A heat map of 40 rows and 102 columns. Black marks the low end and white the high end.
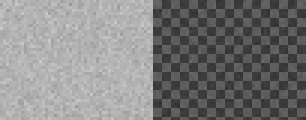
It is made of 1 by 2 panels. Panel 1,1: high, fine-grained, faint in contrast. Panel 1,2: low, checkered.
